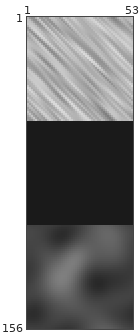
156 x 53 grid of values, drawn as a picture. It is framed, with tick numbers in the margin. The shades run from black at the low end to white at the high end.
The table splits into 3 rows of 1 panel. Panel 1,1: high, slanting down to the right. Panel 2,1: very low, flat. Panel 3,1: low, smooth.
